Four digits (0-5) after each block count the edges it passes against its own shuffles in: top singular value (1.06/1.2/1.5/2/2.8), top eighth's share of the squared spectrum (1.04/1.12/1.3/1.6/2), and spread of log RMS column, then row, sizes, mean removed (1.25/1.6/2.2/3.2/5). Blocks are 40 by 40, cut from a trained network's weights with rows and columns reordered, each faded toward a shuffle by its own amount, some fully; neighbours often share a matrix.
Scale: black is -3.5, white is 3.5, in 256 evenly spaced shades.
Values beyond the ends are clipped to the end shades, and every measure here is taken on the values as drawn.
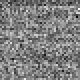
2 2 0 0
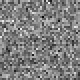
0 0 0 0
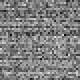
3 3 0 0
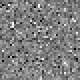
0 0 1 0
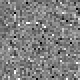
0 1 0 0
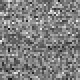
1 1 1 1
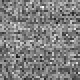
2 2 0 0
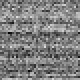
4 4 0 2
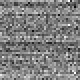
3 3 0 1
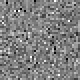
0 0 0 0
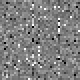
2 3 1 0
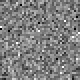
1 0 0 0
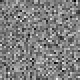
2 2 0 1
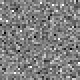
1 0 0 0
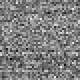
2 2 0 0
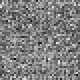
1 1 0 0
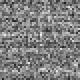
3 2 0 1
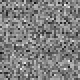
1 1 0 0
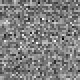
1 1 0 0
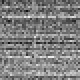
4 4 1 3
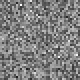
0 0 0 0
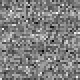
2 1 0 0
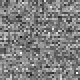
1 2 0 0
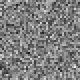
0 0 0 0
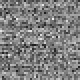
2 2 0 0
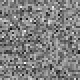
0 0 0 0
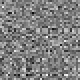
4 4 1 3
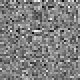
3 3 0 2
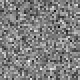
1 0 0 0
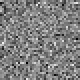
2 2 0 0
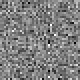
3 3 0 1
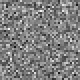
1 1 0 0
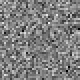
3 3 0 1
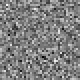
2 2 0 0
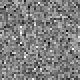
0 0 0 0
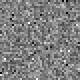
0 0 0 0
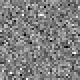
1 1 0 0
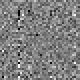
3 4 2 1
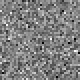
1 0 0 0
